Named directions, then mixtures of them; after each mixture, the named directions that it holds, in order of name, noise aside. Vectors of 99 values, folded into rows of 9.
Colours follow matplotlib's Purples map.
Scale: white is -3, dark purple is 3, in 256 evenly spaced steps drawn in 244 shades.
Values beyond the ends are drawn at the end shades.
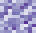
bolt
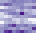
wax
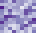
bolt, wax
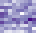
bolt, wax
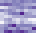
wax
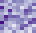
bolt, wax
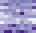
wax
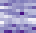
wax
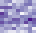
bolt, wax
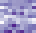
bolt, wax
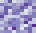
bolt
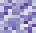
bolt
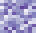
bolt, wax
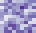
bolt, wax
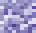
bolt, wax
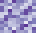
bolt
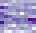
wax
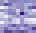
wax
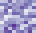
bolt, wax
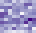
bolt, wax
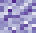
bolt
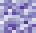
bolt, wax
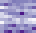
wax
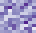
bolt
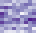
bolt, wax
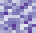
bolt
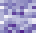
bolt, wax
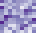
bolt, wax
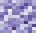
bolt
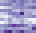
wax
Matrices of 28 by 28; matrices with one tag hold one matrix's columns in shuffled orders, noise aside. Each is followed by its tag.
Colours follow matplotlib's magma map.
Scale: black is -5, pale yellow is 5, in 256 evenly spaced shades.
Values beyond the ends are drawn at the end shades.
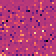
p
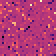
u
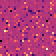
p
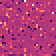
u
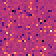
p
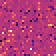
p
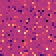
p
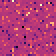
u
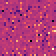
p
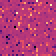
u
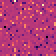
u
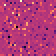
u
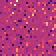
u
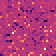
p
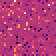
u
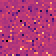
p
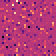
u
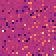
p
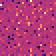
u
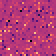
p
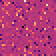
u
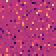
u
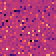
p
